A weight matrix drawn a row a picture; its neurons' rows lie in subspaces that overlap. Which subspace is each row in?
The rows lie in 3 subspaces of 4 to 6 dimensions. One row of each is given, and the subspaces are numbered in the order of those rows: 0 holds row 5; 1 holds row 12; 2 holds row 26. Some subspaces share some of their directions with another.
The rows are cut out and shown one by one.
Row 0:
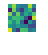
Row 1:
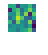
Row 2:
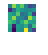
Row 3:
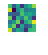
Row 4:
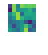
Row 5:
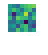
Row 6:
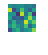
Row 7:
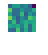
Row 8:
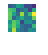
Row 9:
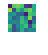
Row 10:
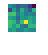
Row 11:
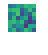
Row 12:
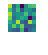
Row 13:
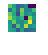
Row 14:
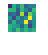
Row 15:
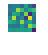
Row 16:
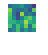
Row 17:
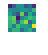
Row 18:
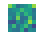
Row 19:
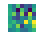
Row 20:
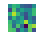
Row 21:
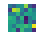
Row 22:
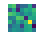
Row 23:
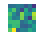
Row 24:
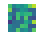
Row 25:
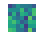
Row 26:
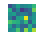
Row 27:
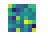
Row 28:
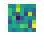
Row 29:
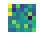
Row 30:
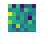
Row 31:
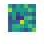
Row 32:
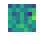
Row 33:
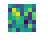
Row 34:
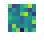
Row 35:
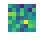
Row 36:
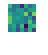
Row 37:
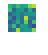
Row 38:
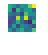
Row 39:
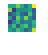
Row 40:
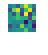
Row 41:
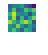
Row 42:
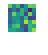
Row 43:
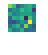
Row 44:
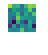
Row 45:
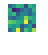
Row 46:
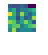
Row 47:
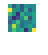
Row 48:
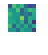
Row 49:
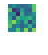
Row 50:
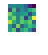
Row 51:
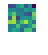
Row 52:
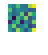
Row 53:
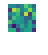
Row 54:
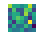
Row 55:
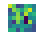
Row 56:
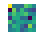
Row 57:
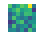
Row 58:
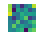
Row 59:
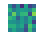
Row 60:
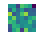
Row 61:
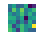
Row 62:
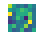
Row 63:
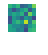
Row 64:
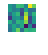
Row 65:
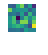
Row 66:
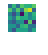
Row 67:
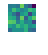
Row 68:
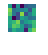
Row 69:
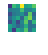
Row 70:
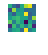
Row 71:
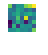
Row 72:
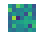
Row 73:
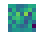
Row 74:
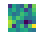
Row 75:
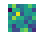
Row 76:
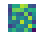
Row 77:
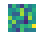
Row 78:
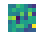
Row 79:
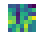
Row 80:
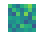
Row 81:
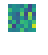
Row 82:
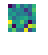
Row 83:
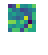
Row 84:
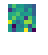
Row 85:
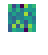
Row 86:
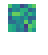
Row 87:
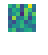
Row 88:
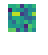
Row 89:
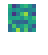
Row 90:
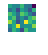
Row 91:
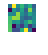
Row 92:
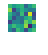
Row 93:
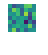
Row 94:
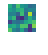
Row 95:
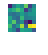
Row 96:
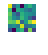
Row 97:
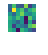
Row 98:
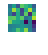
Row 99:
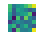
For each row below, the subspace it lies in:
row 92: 2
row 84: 1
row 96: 1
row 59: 1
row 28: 2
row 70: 0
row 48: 0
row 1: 2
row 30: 1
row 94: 2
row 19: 0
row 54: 2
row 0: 1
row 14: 1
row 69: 1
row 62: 2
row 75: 1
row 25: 1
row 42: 0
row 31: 1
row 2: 1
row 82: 2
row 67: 0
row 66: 0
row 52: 1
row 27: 2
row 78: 2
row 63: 0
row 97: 2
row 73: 2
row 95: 2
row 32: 0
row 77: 2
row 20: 0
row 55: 2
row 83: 2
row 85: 1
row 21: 2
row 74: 2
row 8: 1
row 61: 2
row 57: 2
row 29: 1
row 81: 2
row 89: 0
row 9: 0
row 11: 2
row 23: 1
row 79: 0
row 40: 0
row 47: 1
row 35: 0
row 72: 2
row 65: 2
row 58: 1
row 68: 1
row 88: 0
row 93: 1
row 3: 1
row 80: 0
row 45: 2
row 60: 0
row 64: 2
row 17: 2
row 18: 2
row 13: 2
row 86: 0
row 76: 1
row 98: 0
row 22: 2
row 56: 0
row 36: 1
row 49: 2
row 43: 2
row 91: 1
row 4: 1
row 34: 0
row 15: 1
